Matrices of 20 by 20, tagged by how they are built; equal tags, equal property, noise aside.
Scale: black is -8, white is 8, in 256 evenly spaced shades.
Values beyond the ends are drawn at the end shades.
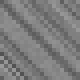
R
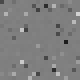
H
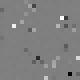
H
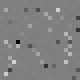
H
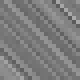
R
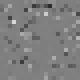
H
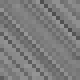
R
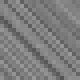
R
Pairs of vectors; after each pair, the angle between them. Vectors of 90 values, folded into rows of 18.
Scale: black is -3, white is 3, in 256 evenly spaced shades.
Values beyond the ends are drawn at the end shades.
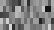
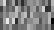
partly aligned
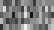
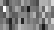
partly aligned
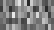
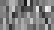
partly opposed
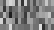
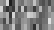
orthogonal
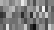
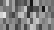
partly opposed
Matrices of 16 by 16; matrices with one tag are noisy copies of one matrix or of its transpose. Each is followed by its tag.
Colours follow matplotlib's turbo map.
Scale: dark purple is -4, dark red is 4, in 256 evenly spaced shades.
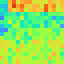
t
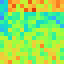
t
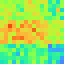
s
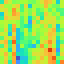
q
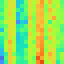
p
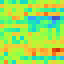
q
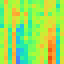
q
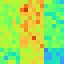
s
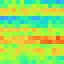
p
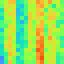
p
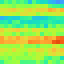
p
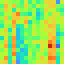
q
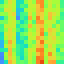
p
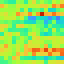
q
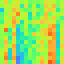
q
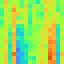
q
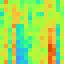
q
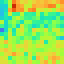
t
